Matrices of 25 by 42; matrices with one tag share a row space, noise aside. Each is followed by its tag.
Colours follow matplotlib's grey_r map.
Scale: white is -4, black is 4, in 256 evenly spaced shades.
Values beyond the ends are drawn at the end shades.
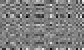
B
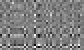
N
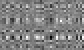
B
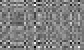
N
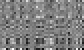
B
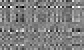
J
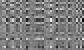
B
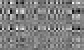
J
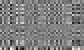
J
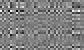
J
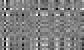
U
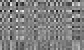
J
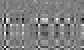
U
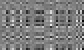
B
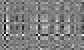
U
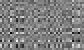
J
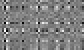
U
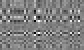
N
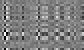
U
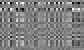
J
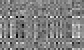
J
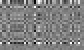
N
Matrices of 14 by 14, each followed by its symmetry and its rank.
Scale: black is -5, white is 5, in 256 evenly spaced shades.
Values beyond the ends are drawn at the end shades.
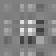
symmetric, rank one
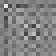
symmetric, rank two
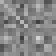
symmetric, rank three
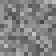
neither, full rank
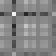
symmetric, rank one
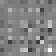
symmetric, rank two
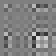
symmetric, rank one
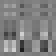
neither, rank one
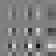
neither, rank one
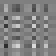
neither, rank one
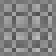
symmetric, rank one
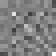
symmetric, rank three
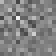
symmetric, rank three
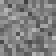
neither, full rank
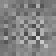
symmetric, rank three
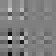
neither, rank one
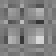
symmetric, rank one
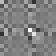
symmetric, rank two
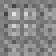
symmetric, rank two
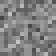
neither, full rank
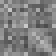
symmetric, rank three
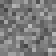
neither, full rank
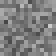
neither, full rank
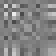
symmetric, rank two
